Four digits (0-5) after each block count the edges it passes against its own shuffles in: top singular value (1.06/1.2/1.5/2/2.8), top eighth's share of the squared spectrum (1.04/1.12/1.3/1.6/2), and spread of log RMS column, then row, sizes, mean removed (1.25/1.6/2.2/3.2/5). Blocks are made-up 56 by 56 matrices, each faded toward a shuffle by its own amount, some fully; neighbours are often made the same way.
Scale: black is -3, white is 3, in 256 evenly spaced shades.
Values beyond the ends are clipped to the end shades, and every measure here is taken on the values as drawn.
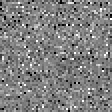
3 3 0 1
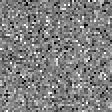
1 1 0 0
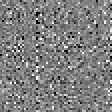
4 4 2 2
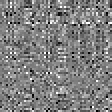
4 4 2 3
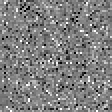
2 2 1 0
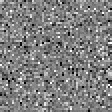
3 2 1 0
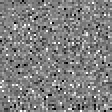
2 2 0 1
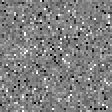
0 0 0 0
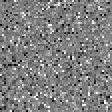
0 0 0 0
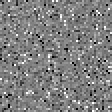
2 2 0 0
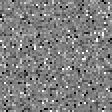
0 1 0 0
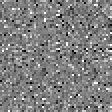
3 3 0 1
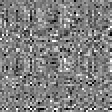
4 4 2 2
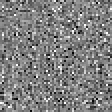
3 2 1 1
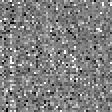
3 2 1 0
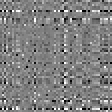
5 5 3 3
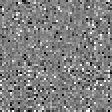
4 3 1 1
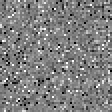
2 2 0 0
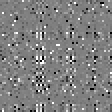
4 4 2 2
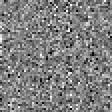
1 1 2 0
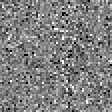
1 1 2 0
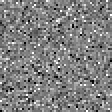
0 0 0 0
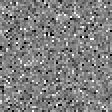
0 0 0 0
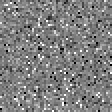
1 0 0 0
